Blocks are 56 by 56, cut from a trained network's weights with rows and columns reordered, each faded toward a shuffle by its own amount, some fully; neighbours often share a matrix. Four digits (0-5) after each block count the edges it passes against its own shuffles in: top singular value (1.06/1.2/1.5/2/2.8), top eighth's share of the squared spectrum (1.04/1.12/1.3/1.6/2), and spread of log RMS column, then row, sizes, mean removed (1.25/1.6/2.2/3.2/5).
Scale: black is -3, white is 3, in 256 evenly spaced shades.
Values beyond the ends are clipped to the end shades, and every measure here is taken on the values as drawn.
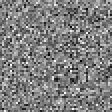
3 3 1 0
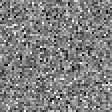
1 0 0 0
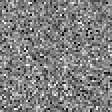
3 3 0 1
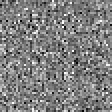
3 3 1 2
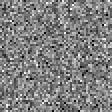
0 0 0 0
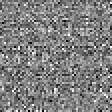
4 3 1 2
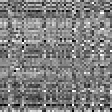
5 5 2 3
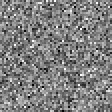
2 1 0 0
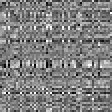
5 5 2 3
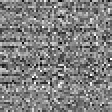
4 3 2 2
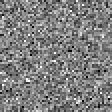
1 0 0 0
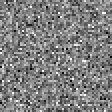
1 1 0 0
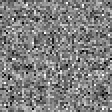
3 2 0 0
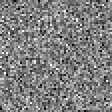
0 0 0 0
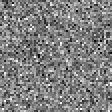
1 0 0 0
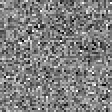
2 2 0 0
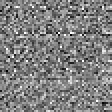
4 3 1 2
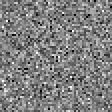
0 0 0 0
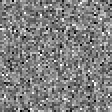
1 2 0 0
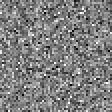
1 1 0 0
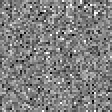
1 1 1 0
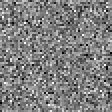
0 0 0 0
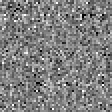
2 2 0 2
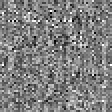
3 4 2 2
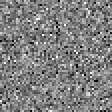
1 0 0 0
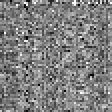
3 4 1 2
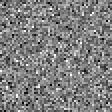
0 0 0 0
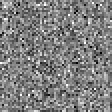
2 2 1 1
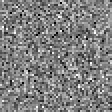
1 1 0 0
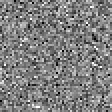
2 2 1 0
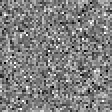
1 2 0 0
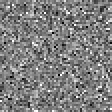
2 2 0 0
